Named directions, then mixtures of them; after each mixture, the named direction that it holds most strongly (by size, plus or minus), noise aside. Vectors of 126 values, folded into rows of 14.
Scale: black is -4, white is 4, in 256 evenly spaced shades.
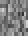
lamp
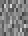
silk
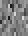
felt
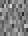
silk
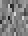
felt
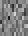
felt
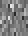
felt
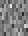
silk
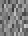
silk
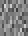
silk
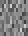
silk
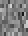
lamp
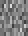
silk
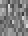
lamp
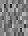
silk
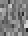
lamp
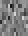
felt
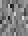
felt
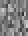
lamp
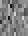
felt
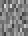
silk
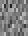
silk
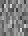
silk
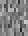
silk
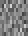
silk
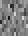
felt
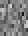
lamp
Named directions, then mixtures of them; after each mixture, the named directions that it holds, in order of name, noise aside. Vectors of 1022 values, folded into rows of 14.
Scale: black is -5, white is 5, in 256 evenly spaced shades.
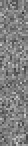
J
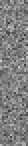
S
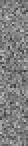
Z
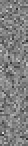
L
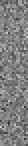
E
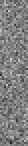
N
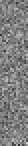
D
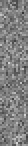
J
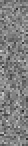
L, Z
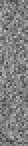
J, L, N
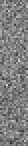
N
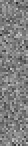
D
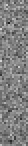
N, S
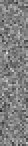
D, L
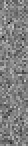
J, N, S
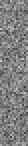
S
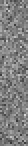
J, N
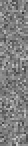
J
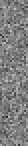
D, S
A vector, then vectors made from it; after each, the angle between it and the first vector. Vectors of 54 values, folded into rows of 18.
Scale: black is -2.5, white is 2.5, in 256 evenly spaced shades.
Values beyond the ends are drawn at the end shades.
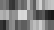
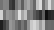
nearly parallel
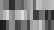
nearly parallel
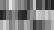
nearly opposite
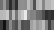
nearly parallel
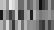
partly opposed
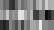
nearly parallel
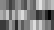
nearly parallel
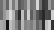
orthogonal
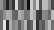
orthogonal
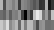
partly opposed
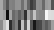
partly opposed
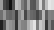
partly aligned
